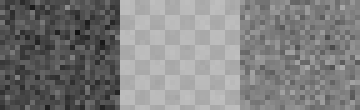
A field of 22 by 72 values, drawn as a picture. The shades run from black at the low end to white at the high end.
It is made of 1 by 3 panels. Panel 1,1: low, fine-grained. Panel 1,2: high, checkered, faint in contrast. Panel 1,3: middling, fine-grained.
